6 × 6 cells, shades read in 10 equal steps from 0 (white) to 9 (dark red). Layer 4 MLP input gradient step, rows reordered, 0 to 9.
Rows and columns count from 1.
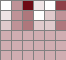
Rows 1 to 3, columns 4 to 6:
1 0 7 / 0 2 4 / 2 2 5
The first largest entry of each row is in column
3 3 3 1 1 1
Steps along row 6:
same same same same same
